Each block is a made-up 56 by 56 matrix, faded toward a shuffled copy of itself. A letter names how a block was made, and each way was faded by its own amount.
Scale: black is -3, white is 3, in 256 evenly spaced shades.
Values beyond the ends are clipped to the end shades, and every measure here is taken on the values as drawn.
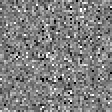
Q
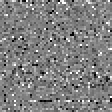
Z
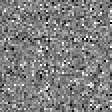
Q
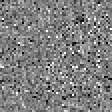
Q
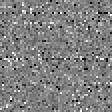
Z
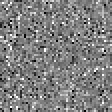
Q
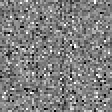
Q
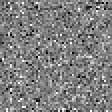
Q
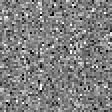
Q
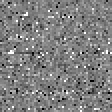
Z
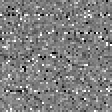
Z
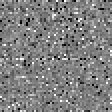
Z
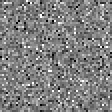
Q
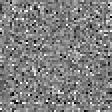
Q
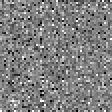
Q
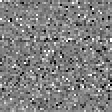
Z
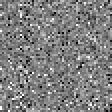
Q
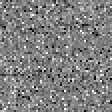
Z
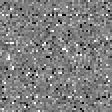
Z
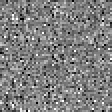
Q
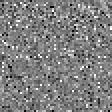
Z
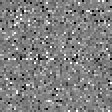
Z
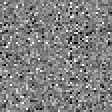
Q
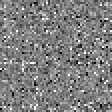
Q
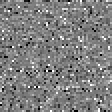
Z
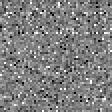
Z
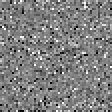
Z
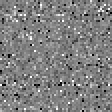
Z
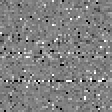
Z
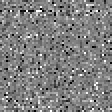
Z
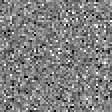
Q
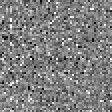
Q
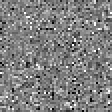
Q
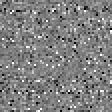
Z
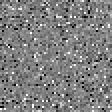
Z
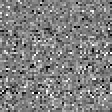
Q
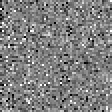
Q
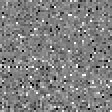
Z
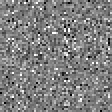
Q
